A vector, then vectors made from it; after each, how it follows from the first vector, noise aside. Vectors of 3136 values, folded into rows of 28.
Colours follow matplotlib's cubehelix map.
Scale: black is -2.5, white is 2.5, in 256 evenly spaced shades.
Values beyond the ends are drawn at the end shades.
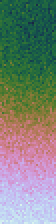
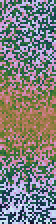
sign-scrambled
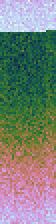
wrapped around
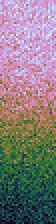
negated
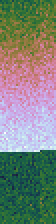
wrapped around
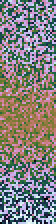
sign-scrambled
